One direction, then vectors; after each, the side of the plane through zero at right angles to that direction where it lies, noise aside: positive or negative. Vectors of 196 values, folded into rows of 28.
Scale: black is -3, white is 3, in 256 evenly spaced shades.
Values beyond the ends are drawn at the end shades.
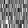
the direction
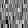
negative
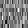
negative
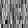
negative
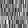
positive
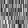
positive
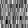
negative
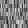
negative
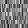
negative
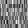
negative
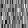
negative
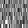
positive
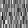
positive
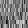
negative
